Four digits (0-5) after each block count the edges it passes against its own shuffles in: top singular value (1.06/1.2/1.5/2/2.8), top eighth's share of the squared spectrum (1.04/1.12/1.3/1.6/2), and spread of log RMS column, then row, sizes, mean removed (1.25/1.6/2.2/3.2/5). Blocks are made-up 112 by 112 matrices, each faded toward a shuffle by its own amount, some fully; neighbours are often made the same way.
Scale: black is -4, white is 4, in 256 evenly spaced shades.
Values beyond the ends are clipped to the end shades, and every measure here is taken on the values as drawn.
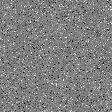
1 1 0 0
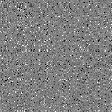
4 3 2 2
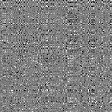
5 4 3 3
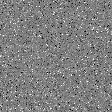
3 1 0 0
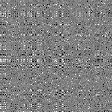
5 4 3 3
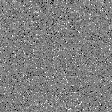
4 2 1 0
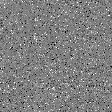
3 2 0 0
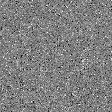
3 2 0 0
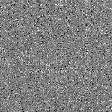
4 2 1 1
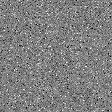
3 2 0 0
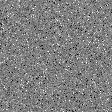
0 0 0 0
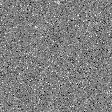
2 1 0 0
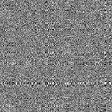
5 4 3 3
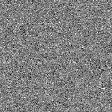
3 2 1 1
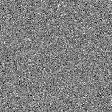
3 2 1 1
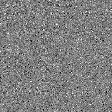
3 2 1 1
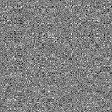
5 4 2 3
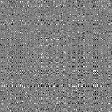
5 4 3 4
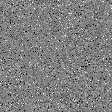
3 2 0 1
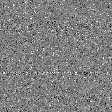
3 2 0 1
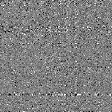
4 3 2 3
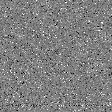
2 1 0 1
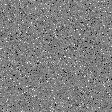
0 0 0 0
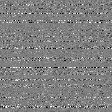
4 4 0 4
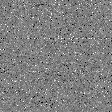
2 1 0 1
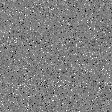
0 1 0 1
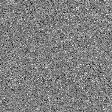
1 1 0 2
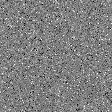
2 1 0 0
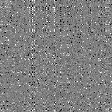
4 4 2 2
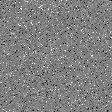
0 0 0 0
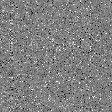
3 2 1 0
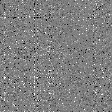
2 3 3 2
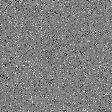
1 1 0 0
